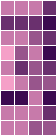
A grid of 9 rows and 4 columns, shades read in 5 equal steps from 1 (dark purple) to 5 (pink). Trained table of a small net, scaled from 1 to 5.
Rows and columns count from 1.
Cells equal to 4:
14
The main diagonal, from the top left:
4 2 3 1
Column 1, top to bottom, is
4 2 4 5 4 5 1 4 4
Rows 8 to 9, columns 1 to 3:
4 4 4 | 4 4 3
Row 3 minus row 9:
0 0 0 -1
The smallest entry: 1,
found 5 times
